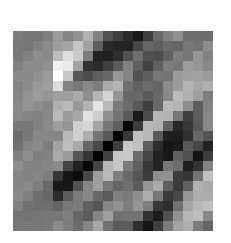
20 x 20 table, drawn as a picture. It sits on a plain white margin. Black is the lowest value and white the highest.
Grain: diagonal, up to the right. Histogram: bell-shaped. Seam: vertical, 20% of the way across, the left part calmer. Ninth with the lowest average: middle right.
